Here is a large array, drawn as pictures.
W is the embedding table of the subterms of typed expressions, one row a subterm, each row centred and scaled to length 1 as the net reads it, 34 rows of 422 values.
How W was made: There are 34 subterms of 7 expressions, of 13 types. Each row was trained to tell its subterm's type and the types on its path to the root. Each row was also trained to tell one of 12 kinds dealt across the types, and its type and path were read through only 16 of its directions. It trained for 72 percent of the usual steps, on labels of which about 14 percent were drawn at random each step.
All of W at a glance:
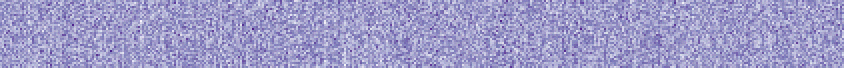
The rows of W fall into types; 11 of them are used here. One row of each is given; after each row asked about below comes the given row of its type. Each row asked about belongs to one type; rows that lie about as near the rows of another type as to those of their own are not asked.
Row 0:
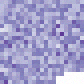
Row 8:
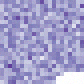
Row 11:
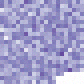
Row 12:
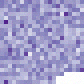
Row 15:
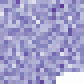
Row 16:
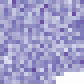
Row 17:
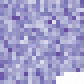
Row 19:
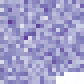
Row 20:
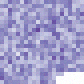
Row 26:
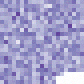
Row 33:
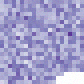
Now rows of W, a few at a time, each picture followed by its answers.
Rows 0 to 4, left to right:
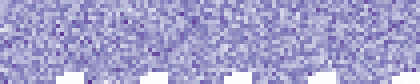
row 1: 11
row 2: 15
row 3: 17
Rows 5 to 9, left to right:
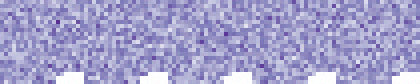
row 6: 16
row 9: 16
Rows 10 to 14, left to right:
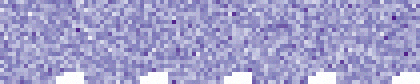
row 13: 15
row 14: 33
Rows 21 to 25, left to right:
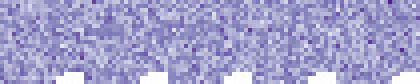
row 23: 20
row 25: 33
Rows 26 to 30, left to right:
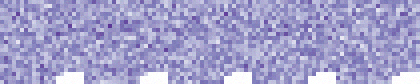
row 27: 20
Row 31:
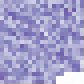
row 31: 15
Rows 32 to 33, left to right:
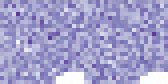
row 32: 33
